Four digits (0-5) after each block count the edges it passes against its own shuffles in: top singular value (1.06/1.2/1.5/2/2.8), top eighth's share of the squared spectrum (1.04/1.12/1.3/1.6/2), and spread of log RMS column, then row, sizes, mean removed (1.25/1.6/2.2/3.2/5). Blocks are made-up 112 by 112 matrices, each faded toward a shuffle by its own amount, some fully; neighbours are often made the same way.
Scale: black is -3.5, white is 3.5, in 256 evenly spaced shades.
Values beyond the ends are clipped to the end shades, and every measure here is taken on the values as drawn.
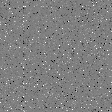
3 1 0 0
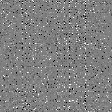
4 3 2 2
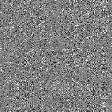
4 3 3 2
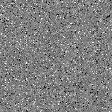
3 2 1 0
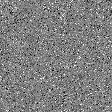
0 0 0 0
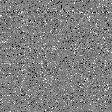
4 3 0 2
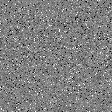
3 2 0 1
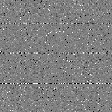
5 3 1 2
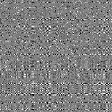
5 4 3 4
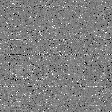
3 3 1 2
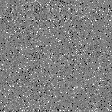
3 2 0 1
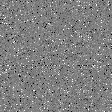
3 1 0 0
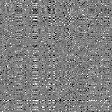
5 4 3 3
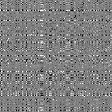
5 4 3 4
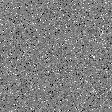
2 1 0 0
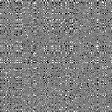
5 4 3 3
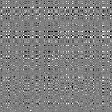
5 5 4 4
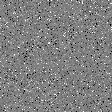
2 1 0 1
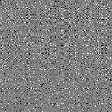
5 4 2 3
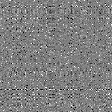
5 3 2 3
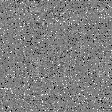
3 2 0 1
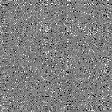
4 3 2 2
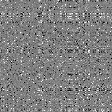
5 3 2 2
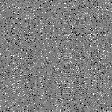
4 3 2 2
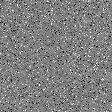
2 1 0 0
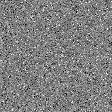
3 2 0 0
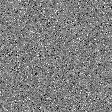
1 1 0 0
